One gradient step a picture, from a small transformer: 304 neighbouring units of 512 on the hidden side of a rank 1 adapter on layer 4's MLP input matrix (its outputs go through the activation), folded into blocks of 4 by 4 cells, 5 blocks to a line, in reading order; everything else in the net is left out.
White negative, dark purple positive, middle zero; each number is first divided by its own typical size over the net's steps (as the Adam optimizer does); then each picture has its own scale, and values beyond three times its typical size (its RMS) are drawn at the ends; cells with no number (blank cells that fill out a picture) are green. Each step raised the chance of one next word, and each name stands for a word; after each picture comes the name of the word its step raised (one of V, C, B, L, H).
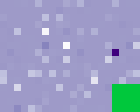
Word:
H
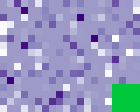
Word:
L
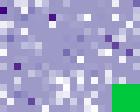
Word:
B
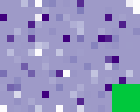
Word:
L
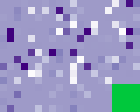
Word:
H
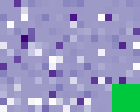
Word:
L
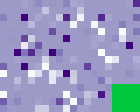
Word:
H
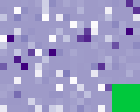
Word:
H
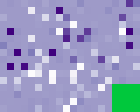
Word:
H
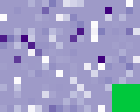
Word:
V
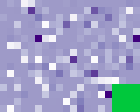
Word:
B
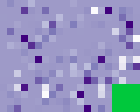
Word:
V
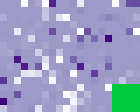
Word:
B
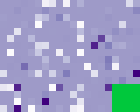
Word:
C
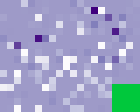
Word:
L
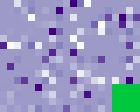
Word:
B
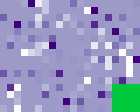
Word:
L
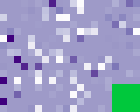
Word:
B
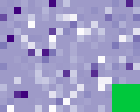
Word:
B
